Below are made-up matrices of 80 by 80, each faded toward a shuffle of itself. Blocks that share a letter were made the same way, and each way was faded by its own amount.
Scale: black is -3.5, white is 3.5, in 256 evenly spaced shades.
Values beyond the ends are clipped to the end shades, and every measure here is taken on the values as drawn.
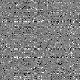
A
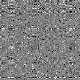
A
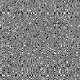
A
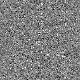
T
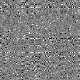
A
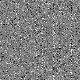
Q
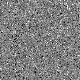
T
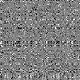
A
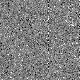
T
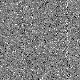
Q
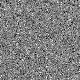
T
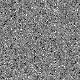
T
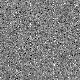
T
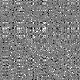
A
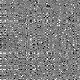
A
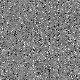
Q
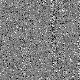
Q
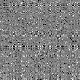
A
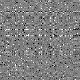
A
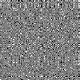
A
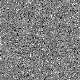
T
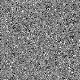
T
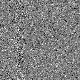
T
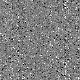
Q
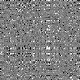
A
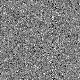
T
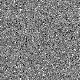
T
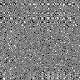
A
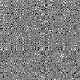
A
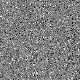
Q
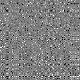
A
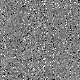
Q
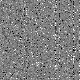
Q
